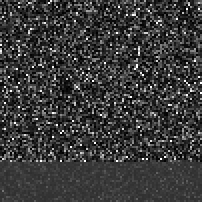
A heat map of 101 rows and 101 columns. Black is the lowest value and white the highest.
There are no regular stripes. No row or column stands out. No overall slope runs across the table. Most values sit low, with a long tail of high ones. The texture is fine-grained noise. Neither half mirrors the other. Overall the values sit about 20% of the way up the scale. The bottom part is calmer, past a seam about 80% of the way down.
